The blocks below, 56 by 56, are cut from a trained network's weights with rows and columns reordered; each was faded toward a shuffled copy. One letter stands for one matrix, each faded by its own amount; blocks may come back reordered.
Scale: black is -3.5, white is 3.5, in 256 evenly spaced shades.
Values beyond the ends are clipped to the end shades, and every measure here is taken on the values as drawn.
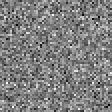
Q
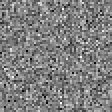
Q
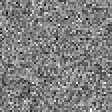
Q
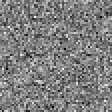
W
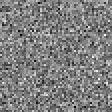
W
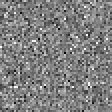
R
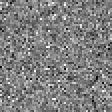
R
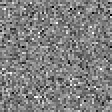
R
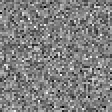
Q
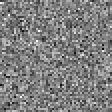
W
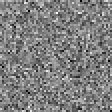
W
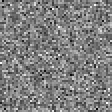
W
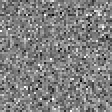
R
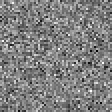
Q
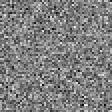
W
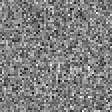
W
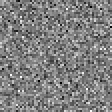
Q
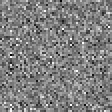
R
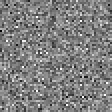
R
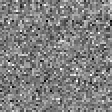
R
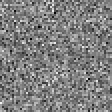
Q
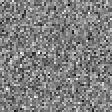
W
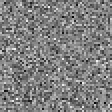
W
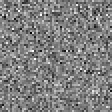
Q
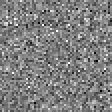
R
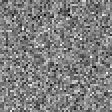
W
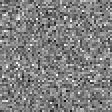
R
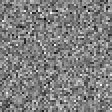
W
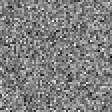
W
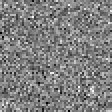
Q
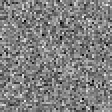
Q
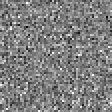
R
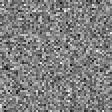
W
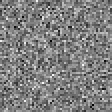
W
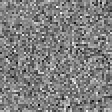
Q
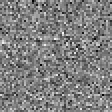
Q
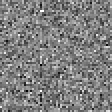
R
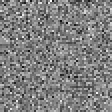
W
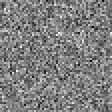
W
